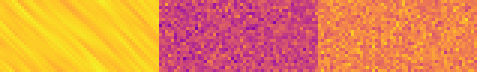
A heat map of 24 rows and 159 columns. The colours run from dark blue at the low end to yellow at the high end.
It is made of 1 by 3 panels. Panel 1,1: very high, slanting down to the right, faint in contrast. Panel 1,2: middling, fine-grained. Panel 1,3: high, fine-grained.
